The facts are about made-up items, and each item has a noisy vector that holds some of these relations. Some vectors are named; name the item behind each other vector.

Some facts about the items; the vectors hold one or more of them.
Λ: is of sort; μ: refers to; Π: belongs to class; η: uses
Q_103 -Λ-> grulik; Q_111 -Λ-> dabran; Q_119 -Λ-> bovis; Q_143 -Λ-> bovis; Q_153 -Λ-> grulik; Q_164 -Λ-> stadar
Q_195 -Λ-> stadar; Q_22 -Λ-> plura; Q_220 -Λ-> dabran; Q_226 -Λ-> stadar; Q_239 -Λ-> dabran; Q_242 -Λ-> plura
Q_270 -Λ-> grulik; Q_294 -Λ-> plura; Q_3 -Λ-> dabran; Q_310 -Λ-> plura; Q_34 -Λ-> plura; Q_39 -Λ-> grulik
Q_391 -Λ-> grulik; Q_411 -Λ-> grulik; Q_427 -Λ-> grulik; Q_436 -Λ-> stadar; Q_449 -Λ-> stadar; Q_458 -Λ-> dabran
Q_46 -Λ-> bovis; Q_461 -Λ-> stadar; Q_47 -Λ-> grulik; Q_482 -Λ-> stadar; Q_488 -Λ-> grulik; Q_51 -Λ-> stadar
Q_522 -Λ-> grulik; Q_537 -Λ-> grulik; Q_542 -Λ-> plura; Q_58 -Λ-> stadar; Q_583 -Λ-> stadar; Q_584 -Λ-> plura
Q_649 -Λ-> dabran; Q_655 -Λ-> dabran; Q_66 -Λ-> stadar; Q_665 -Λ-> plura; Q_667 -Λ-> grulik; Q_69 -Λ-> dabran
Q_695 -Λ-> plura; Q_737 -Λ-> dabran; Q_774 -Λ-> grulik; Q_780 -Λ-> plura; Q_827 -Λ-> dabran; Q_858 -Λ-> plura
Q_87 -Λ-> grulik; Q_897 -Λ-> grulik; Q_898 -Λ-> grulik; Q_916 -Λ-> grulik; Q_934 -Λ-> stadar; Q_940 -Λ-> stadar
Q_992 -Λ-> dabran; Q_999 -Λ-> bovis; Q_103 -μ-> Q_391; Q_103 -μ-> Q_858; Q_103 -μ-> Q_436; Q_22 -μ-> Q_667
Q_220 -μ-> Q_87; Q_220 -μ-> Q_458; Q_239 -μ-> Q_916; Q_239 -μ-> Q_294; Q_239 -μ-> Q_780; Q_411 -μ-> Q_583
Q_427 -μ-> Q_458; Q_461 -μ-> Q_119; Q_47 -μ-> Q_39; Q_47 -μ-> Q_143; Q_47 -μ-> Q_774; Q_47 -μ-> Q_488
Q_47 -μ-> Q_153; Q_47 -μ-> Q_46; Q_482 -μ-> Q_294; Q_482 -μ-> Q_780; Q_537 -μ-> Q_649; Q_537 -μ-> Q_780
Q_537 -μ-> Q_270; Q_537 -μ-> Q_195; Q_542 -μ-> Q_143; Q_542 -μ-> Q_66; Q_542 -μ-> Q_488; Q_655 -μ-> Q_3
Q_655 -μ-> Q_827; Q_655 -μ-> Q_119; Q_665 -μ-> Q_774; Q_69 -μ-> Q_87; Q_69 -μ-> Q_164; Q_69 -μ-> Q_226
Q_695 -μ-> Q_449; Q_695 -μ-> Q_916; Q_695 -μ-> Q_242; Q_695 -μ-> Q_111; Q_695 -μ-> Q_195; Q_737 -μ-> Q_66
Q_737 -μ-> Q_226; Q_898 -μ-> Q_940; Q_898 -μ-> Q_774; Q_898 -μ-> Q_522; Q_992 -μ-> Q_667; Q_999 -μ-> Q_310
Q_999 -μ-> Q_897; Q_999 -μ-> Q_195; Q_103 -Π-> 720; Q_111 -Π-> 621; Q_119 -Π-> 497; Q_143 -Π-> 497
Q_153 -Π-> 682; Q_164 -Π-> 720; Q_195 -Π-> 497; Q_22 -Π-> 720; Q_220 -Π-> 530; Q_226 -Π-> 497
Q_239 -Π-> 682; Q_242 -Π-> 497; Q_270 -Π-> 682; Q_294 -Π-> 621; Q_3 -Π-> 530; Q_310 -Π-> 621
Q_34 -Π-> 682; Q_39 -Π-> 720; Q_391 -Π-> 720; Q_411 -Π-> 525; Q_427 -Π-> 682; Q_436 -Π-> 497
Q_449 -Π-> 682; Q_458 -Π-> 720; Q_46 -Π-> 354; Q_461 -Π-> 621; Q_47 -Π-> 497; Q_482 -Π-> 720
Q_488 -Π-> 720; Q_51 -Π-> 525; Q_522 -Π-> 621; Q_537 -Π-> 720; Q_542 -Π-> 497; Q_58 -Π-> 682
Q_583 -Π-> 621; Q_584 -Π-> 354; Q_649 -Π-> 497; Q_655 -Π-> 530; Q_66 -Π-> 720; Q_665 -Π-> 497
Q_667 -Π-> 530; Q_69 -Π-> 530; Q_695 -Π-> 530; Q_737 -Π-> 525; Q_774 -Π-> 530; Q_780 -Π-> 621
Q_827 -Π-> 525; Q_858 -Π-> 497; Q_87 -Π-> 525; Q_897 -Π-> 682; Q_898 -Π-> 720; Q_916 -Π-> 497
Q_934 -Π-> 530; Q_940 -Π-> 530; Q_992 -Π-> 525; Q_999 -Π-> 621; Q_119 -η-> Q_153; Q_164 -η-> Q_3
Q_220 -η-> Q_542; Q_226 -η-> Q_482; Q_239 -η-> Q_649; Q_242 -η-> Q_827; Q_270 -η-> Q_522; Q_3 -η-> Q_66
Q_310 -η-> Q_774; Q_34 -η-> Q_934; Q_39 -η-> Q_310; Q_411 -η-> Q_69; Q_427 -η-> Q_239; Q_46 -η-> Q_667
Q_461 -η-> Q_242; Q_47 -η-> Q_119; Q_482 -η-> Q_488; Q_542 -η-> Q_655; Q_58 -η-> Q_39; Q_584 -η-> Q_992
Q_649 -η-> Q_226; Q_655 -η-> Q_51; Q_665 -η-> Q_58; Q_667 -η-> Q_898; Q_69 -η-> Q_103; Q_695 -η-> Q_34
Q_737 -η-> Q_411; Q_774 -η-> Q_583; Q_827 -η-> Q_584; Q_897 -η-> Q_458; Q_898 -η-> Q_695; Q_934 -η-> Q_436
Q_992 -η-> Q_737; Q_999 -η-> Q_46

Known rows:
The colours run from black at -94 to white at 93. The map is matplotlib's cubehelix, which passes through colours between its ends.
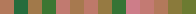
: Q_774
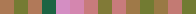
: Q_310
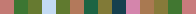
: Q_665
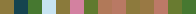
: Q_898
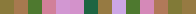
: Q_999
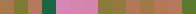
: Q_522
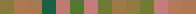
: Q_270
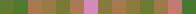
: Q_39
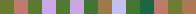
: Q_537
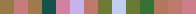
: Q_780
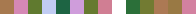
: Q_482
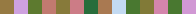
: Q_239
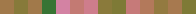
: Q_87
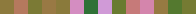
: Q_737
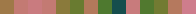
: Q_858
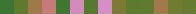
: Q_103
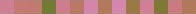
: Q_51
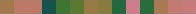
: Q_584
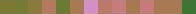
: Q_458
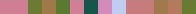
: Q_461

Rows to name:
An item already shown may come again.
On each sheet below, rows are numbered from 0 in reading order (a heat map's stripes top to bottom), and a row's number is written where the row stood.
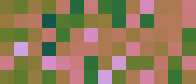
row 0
Q_46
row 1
Q_584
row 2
Q_458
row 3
Q_827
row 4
Q_695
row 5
Q_69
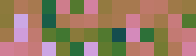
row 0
Q_3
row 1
Q_827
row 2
Q_242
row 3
Q_436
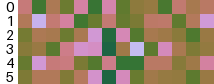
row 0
Q_34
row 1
Q_195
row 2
Q_411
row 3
Q_999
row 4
Q_649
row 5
Q_411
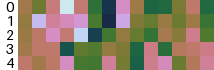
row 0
Q_22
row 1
Q_992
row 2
Q_667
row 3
Q_584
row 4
Q_226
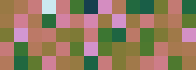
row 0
Q_22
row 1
Q_111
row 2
Q_916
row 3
Q_34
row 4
Q_427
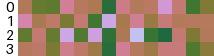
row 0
Q_220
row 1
Q_934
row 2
Q_537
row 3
Q_655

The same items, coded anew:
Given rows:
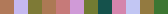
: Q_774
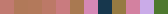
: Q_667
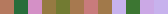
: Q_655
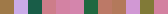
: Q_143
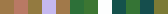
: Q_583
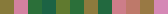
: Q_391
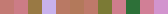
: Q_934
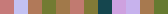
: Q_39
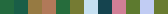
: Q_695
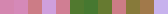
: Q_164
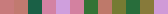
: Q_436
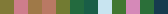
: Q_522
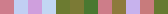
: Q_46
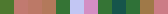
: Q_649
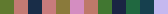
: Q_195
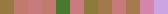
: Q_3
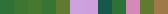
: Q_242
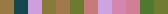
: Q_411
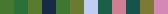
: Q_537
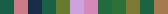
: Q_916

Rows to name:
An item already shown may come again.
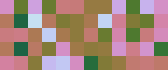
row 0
Q_220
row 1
Q_992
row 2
Q_934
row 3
Q_427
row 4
Q_226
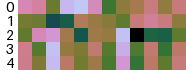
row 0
Q_226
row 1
Q_858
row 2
Q_111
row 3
Q_827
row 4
Q_827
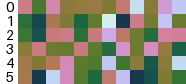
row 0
Q_69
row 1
Q_695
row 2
Q_239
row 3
Q_87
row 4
Q_482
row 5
Q_999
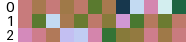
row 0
Q_898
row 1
Q_827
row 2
Q_226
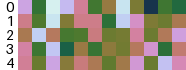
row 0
Q_461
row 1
Q_737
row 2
Q_458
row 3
Q_584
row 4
Q_220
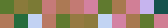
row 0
Q_34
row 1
Q_992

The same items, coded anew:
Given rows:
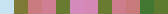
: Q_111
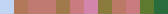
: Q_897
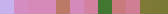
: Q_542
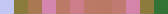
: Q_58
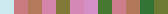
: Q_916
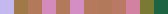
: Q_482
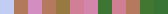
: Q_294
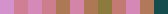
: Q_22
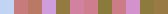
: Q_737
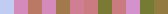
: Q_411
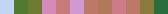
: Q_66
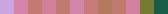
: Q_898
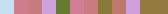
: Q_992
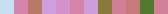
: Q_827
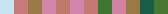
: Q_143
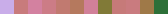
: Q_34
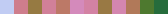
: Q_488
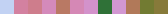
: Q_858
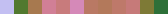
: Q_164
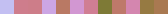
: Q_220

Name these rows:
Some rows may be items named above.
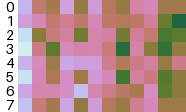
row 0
Q_69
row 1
Q_898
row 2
Q_111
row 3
Q_46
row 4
Q_655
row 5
Q_667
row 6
Q_461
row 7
Q_69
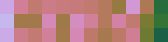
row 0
Q_427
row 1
Q_458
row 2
Q_537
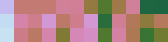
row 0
Q_999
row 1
Q_584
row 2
Q_916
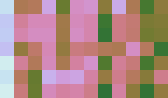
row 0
Q_436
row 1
Q_695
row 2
Q_695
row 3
Q_239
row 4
Q_87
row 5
Q_3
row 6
Q_46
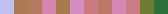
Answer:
Q_458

